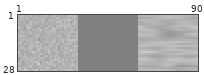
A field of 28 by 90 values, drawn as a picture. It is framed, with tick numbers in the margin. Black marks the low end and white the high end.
It is made of 1 by 3 panels. Panel 1,1: high, fine-grained, faint in contrast. Panel 1,2: middling, flat. Panel 1,3: high, streaked across, faint in contrast.
